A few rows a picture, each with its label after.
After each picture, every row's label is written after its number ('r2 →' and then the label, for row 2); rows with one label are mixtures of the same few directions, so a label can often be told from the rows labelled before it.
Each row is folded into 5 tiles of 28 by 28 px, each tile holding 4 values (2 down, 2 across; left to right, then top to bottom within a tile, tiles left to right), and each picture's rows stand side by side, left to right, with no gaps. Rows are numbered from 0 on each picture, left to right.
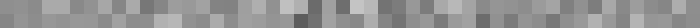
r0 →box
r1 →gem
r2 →gem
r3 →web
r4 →gem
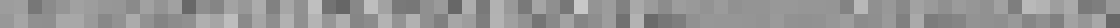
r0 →web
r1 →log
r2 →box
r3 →gem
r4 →web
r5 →web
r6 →web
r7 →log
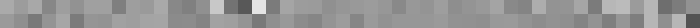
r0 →gem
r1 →box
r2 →gem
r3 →box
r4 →log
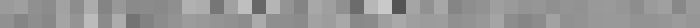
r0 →log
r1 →box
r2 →box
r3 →web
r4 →box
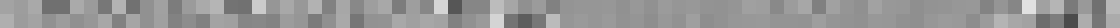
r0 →box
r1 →box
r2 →gem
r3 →web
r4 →log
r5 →box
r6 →web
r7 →log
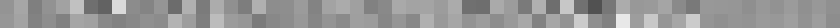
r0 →box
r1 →gem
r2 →box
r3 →box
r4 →web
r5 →log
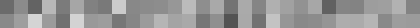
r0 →gem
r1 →log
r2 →log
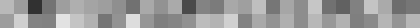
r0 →web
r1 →log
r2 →box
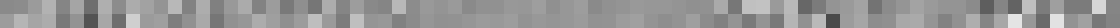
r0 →log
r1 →gem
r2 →gem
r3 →log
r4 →web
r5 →log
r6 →web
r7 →gem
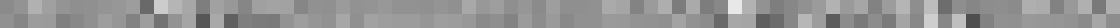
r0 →web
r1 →web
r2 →web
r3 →log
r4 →box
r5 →web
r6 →log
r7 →box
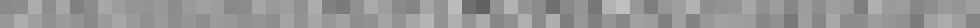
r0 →gem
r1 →box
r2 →box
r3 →box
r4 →box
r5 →log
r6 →web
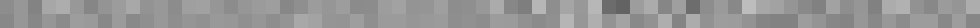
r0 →box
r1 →box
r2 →gem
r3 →box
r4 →box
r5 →log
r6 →box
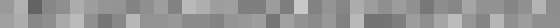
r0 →web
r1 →log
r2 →web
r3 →gem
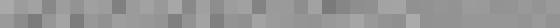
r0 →gem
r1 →gem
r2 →log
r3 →box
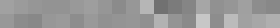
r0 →gem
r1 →web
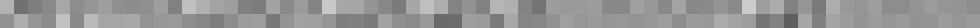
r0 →web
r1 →log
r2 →log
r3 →gem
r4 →box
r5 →log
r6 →box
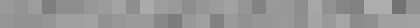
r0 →log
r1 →gem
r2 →box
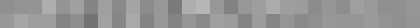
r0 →log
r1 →box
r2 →gem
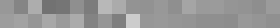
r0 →log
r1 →log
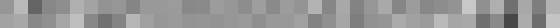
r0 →web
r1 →box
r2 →gem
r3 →log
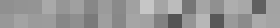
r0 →log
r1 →gem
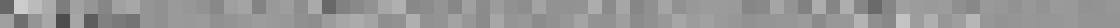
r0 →web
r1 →box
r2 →log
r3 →gem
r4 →gem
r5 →box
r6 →web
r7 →gem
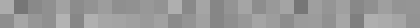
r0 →web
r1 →gem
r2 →web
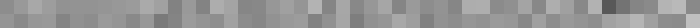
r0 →web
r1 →gem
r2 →gem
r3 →box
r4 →log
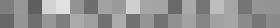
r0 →box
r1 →gem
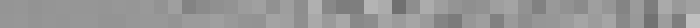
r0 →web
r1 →log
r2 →box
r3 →gem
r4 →log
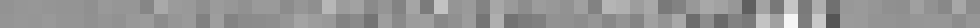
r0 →log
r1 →web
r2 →log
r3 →web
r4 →log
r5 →log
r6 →box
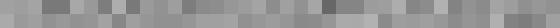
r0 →box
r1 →log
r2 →log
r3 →web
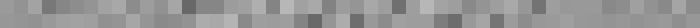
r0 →log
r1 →log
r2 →gem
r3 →gem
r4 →box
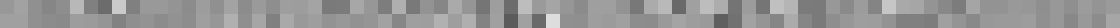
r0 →box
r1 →log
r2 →box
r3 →log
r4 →box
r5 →gem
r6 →log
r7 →log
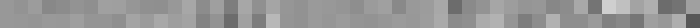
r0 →log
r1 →log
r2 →box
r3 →web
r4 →log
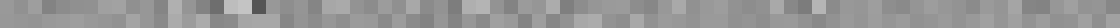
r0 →log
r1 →box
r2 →box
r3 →box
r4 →gem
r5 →box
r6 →box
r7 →box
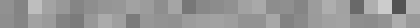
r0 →web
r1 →log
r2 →box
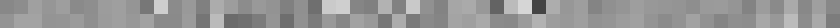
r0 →gem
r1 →web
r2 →box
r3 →box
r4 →web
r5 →log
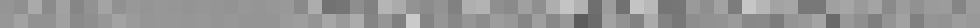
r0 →gem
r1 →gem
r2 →log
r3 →box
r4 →gem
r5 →log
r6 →gem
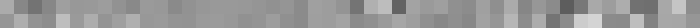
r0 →web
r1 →web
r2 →box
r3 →log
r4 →gem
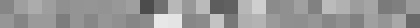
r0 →web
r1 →gem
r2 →log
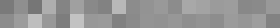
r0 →gem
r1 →log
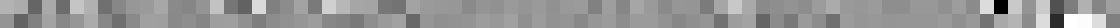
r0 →gem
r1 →box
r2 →log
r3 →log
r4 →gem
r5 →web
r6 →box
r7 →web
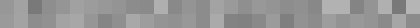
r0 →web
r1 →web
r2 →box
